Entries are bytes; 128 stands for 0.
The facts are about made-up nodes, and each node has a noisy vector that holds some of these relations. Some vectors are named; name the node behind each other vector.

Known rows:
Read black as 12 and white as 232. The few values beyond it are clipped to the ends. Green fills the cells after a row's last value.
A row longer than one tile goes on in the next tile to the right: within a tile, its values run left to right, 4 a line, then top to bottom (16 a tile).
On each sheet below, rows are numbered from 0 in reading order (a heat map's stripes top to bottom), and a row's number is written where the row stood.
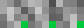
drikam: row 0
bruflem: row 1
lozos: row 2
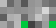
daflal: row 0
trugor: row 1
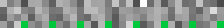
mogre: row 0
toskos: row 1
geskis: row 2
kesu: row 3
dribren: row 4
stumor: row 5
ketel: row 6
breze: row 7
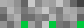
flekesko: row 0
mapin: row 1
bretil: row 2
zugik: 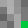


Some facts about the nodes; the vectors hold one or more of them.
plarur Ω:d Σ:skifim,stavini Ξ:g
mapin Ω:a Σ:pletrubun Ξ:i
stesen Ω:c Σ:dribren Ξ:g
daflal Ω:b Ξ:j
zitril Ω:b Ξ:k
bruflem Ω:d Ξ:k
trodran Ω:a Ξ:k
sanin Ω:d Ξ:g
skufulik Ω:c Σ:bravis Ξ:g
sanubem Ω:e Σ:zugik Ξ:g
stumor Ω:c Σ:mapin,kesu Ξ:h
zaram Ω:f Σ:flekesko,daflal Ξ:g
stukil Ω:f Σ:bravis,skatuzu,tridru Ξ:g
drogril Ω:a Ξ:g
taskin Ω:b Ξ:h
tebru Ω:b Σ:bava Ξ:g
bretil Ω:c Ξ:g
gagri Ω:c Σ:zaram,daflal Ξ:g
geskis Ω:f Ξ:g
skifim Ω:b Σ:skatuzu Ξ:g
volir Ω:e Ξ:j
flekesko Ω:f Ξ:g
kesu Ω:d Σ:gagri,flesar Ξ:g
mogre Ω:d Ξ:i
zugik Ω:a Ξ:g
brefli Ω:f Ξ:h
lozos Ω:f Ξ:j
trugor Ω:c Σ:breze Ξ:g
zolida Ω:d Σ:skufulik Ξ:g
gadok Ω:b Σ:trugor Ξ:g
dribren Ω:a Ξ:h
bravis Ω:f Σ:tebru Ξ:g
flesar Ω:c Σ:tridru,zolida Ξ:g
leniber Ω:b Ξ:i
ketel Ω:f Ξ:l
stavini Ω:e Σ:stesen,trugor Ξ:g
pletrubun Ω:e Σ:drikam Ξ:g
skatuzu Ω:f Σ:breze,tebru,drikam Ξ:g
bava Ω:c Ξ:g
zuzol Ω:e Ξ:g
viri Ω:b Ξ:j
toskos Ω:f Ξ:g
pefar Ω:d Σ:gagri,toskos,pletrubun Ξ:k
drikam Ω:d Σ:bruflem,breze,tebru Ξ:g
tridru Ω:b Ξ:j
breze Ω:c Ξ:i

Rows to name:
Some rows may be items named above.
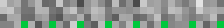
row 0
pefar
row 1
ketel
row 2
mogre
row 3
plarur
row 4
daflal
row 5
zaram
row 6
pletrubun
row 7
gagri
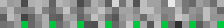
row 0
zitril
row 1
trodran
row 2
bruflem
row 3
stavini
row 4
brefli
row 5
kesu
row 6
skufulik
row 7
skatuzu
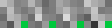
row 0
stukil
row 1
tebru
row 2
skifim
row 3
zolida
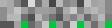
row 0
stesen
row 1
taskin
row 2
mogre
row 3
zaram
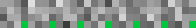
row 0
sanin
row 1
gagri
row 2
flesar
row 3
leniber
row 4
tebru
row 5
gadok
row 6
bravis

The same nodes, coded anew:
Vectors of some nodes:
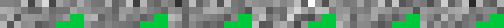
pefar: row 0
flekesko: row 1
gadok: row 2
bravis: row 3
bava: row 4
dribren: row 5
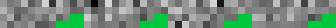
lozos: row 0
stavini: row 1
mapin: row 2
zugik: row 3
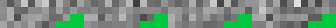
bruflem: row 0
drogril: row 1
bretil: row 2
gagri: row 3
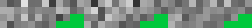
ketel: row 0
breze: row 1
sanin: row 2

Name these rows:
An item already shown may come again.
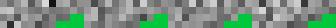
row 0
mapin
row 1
skifim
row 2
bruflem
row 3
breze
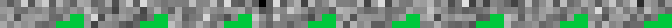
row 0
bruflem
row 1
pletrubun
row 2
zolida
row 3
stavini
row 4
pefar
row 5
gagri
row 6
plarur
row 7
leniber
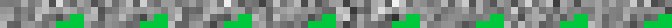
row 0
stukil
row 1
skifim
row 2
tebru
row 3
stesen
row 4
skatuzu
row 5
zitril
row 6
mogre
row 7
flesar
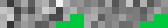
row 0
drikam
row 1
kesu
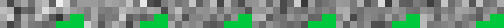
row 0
skatuzu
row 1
skufulik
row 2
taskin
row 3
zaram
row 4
daflal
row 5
plarur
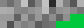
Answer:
brefli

